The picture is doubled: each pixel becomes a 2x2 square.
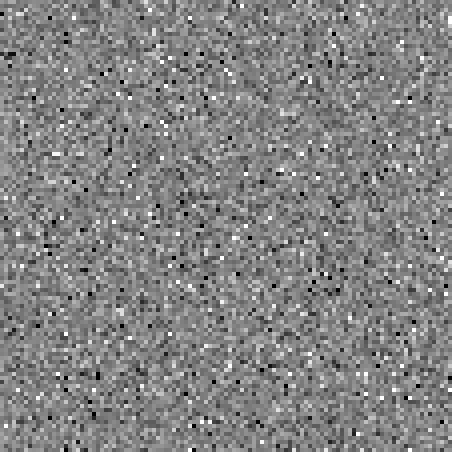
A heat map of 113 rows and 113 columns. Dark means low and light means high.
Histogram: heavy tails on both sides. Average level on the scale: 50%. Odd rows or columns: none. Mirror symmetry: none. Slope: none. Grain: fine.
